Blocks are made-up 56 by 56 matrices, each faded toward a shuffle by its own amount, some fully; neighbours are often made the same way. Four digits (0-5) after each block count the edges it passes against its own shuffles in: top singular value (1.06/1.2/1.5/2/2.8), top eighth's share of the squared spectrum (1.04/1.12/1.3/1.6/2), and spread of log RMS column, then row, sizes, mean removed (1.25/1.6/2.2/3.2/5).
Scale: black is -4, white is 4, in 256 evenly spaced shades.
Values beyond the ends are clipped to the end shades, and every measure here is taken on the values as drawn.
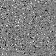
1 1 0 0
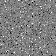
1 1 0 0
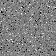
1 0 0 0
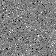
0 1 0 0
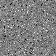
0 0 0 0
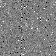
2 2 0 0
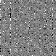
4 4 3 1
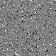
1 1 0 0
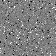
0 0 0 0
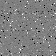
0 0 0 0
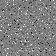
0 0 0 0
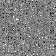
3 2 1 1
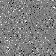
3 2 0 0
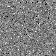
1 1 0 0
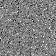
0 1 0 0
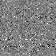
1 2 0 2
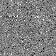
1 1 0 1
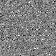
1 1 0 2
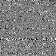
2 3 0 3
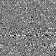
2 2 0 3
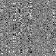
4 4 3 1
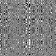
4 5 3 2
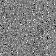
1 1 2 0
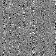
1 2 3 0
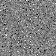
0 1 1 0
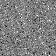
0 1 0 0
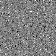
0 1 0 0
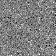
0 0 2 0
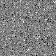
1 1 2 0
